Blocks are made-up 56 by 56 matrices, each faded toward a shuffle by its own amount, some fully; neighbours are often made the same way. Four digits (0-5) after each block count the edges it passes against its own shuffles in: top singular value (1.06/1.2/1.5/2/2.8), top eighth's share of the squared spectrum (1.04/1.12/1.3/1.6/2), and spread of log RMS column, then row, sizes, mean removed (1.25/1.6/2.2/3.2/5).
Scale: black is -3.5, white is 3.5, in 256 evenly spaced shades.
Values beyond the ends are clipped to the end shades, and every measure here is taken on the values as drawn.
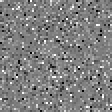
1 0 0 0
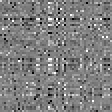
4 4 2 2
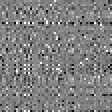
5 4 3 3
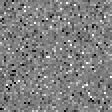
1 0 0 0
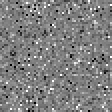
1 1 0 0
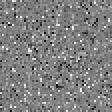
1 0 0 0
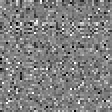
4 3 2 2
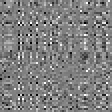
5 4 3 3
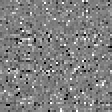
3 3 1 1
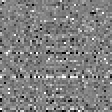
4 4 1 2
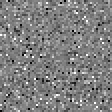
2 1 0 0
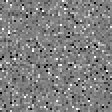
2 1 0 0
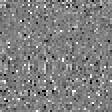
4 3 1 1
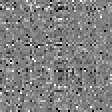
4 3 2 2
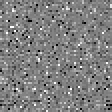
2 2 0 0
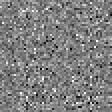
3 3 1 1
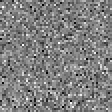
3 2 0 0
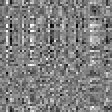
4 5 3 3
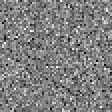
0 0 0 0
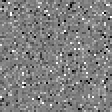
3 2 0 0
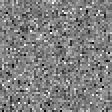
0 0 0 0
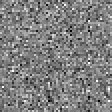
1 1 2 0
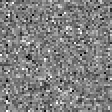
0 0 1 0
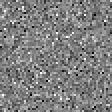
0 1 0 0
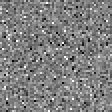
0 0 0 0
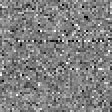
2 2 0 2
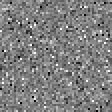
0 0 0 0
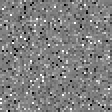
0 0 0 0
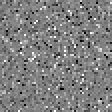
0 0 0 0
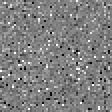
2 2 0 0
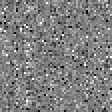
2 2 1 0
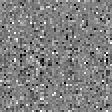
3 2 1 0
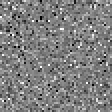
2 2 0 0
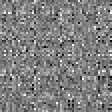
4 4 2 2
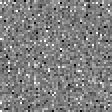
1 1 0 0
